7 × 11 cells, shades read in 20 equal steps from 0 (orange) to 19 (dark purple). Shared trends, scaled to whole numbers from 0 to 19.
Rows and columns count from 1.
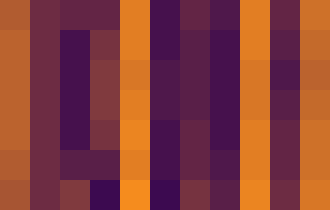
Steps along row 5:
up up down down up down up down up down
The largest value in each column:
8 14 18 19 3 19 16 18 3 17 6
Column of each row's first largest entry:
6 3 3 3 3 6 4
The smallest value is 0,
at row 7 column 5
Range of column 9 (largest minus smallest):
2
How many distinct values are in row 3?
7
